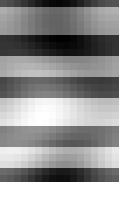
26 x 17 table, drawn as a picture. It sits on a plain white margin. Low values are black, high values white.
Stripes: horizontal, repeating 4 times. Ninth with the lowest average: top middle. Lone odd cells: none.
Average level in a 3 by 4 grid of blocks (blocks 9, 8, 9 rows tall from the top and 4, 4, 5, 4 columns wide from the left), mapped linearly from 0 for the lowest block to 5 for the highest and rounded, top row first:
2002 | 4543 | 4324
